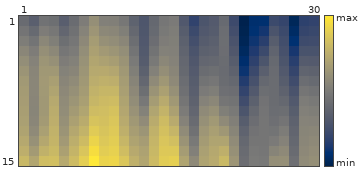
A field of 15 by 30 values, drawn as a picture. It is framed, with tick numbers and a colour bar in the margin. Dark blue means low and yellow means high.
Slope: up to the bottom left. Grain: streaks running down. Ninth with the highest average: bottom left. Lone odd cells: none. Average level on the scale: 50%. Ninth with the lowest average: top right.
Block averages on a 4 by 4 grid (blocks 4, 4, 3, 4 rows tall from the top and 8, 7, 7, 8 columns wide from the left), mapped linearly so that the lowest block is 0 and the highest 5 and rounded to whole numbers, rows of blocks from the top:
3 2 1 0 | 4 3 2 1 | 4 4 3 2 | 5 5 4 3
